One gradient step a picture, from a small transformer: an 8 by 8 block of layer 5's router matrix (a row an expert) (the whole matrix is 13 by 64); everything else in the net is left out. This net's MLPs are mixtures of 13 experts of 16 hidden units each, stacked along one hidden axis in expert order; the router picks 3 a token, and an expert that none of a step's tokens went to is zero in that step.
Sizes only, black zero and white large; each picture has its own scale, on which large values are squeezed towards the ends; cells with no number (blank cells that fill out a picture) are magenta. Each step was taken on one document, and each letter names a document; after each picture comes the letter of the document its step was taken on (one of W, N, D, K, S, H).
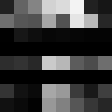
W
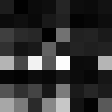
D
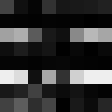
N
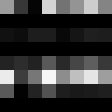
N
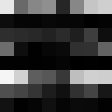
N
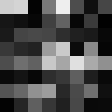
W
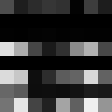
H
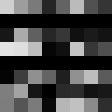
H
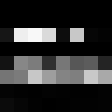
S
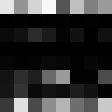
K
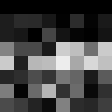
D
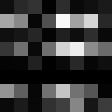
W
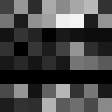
W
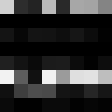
N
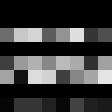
S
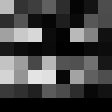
N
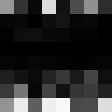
K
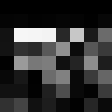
S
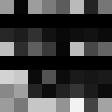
H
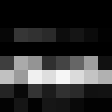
S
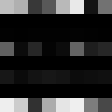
H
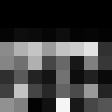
D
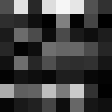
W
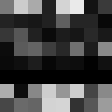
W
